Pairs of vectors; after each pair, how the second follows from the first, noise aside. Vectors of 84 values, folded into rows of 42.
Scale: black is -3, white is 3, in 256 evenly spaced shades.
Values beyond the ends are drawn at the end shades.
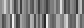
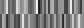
reversed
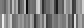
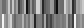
copied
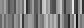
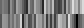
sign-scrambled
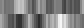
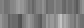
shrunk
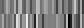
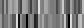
sign-scrambled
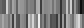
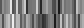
shuffled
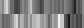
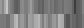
shrunk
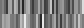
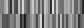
negated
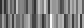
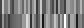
shuffled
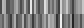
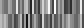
shuffled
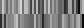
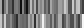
negated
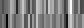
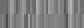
shrunk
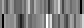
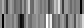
copied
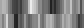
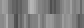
shrunk
